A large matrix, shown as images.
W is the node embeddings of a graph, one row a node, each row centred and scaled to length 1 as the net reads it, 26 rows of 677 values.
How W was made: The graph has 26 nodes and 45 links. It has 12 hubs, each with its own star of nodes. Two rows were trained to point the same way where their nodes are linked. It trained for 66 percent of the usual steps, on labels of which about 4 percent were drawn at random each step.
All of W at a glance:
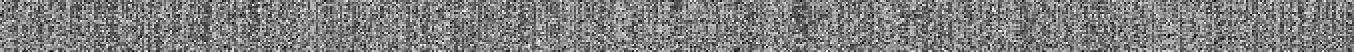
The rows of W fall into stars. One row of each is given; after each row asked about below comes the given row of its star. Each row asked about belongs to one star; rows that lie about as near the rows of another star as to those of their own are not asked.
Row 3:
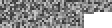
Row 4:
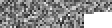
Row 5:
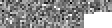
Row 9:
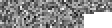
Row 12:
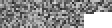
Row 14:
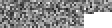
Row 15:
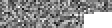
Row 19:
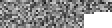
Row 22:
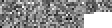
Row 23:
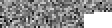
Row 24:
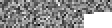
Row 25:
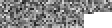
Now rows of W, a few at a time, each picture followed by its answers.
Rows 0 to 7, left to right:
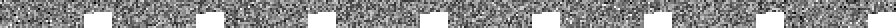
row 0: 3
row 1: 24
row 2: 14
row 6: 22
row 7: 5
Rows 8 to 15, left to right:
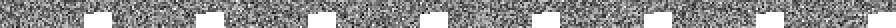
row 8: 5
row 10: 19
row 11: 19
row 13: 15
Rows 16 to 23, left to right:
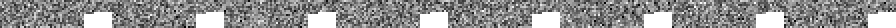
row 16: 23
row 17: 4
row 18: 12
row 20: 9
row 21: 25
